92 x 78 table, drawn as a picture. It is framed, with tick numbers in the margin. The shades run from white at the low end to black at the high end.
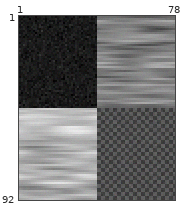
It is made of 2 by 2 panels. Panel 1,1: very high, fine-grained, faint in contrast. Panel 1,2: middling, streaked across. Panel 2,1: low, streaked across. Panel 2,2: high, checkered.
